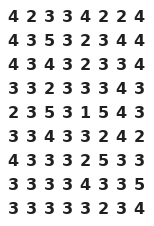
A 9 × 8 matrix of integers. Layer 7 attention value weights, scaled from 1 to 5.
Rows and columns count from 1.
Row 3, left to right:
4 3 4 3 2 3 3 4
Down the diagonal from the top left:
4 3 4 3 1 2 3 5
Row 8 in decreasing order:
5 4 3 3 3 3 3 3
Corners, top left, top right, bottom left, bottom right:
4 4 3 4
